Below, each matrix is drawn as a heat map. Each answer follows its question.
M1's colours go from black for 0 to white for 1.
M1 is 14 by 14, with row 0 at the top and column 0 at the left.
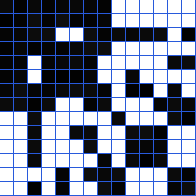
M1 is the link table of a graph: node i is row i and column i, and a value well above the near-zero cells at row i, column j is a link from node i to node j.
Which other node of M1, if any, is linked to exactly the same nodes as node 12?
none
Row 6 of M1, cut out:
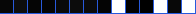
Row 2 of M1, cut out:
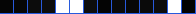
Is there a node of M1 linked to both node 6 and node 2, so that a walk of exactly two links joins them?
no
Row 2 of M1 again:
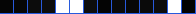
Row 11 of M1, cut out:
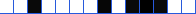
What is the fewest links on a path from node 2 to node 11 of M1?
2
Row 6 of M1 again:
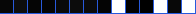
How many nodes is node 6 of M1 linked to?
3
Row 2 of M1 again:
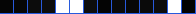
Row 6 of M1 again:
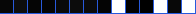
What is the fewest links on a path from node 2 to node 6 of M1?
3
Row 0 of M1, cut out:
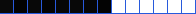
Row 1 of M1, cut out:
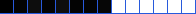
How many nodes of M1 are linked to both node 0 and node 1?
6
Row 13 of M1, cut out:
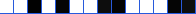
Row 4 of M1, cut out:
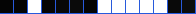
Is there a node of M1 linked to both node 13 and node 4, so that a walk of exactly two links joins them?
yes
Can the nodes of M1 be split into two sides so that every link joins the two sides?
no
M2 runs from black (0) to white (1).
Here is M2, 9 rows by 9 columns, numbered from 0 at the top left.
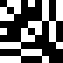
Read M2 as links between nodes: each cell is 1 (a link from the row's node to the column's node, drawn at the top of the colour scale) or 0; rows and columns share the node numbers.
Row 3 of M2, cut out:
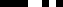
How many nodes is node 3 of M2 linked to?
3
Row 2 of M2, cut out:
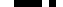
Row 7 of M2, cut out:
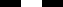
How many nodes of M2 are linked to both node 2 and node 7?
0
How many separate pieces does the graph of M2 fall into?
1
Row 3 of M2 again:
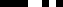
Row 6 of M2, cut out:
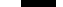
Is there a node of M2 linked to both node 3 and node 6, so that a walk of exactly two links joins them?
no
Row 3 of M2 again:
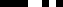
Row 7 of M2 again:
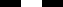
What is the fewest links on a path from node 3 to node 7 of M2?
1
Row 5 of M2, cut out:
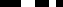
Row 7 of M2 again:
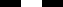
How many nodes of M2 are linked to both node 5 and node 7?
2
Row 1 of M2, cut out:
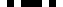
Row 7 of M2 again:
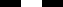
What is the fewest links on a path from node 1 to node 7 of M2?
3
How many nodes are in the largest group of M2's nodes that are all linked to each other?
5
